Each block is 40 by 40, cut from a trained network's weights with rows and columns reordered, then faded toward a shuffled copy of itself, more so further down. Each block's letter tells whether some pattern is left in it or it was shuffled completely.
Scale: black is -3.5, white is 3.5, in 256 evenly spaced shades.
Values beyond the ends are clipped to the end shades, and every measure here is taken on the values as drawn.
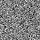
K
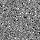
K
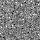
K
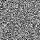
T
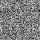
T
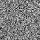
T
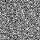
T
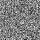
T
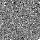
T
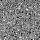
K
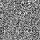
T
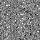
T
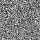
K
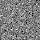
T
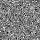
K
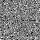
K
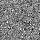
T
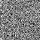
T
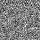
T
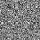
T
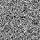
T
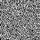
T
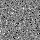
K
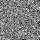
T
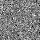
K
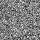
K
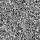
K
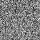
K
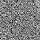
T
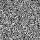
T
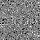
T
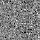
T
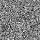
T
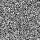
K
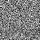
K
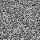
T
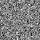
T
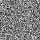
K
